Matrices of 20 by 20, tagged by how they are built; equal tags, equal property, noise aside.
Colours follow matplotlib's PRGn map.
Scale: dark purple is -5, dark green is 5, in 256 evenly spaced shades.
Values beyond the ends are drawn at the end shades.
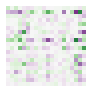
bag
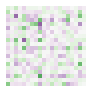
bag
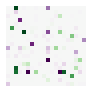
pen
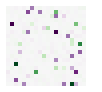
pen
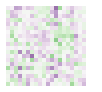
bag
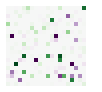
pen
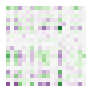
bag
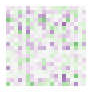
bag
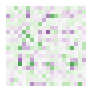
bag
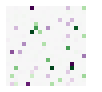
pen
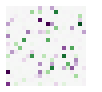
pen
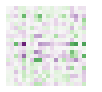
bag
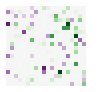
pen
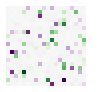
pen
